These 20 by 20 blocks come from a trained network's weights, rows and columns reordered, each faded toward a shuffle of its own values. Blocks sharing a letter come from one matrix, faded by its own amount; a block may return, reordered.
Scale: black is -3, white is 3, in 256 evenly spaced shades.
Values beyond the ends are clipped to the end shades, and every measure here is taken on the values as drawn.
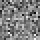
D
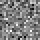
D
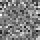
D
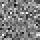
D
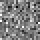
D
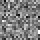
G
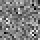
D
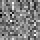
G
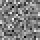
D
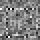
G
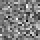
D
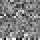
G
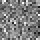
G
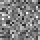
D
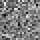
D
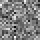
D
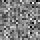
D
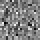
G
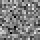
D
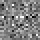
G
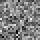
D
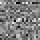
G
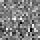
G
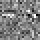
G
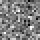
G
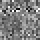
G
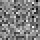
G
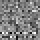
G
